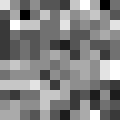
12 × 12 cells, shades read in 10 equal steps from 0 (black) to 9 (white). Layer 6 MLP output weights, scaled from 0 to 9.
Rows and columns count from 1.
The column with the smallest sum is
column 6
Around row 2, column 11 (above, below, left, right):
0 5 7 3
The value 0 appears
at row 1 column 11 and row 2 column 3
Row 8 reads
4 5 5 5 2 5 4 5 6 5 8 9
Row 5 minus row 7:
-4 -4 -2 -2 -1 -2 -4 -3 -1 -2 -5 -5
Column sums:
50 63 52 55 60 48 54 49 65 57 52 54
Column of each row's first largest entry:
9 5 2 11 9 6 12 12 4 5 5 10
